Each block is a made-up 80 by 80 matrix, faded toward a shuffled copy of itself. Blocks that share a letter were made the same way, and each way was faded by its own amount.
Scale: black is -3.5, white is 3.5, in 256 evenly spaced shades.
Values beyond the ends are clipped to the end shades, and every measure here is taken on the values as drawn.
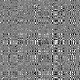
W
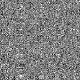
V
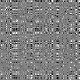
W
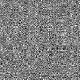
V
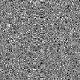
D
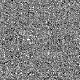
V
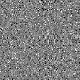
D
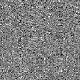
D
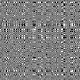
W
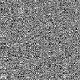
V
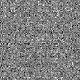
D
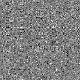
D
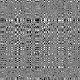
W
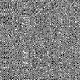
D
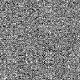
V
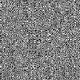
V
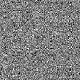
V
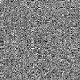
V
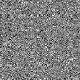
D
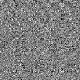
V
